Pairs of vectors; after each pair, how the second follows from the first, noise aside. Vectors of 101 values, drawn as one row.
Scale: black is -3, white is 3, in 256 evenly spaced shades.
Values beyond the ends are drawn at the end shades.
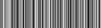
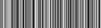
copied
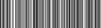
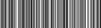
reversed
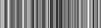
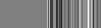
partly zeroed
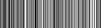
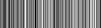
copied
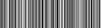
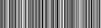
copied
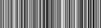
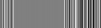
partly zeroed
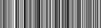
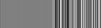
partly zeroed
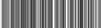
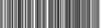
reversed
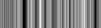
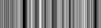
copied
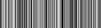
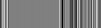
partly zeroed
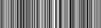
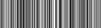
copied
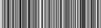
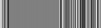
partly zeroed
